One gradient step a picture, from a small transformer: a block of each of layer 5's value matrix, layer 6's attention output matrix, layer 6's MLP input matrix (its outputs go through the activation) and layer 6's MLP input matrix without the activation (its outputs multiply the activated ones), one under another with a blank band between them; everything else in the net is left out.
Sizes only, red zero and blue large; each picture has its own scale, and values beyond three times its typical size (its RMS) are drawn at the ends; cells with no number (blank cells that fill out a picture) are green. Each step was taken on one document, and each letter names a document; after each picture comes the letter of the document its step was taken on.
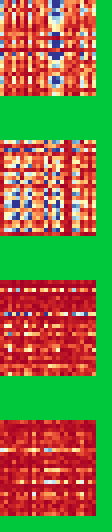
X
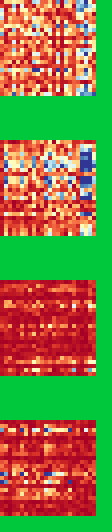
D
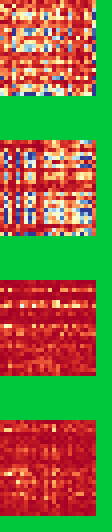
D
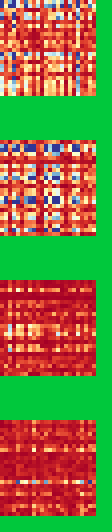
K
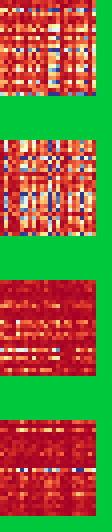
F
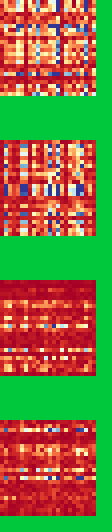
F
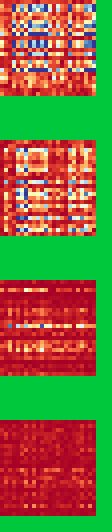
K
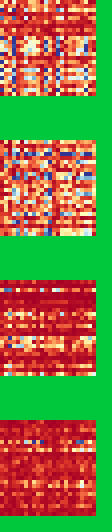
K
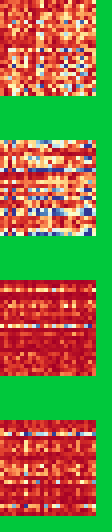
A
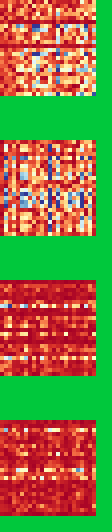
F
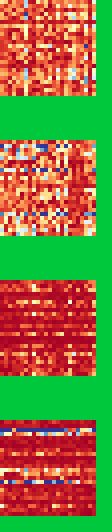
A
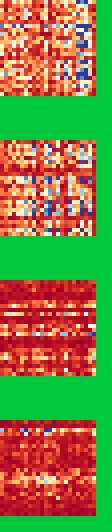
D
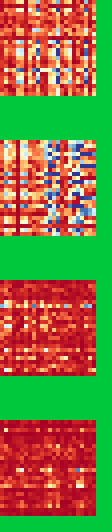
F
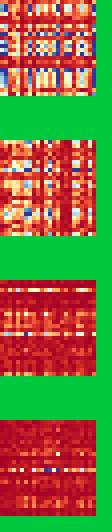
K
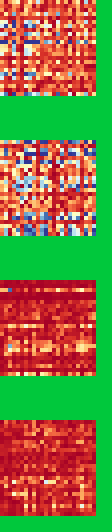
K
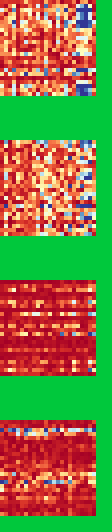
D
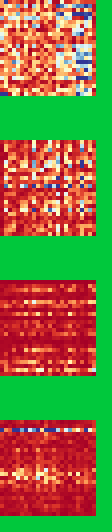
D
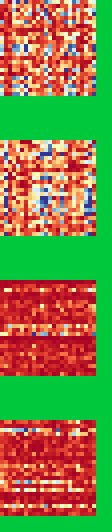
A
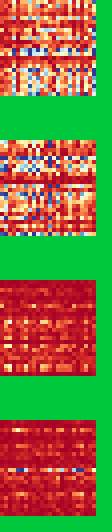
F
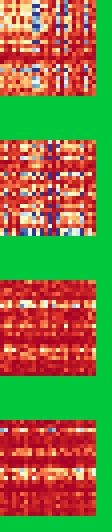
F
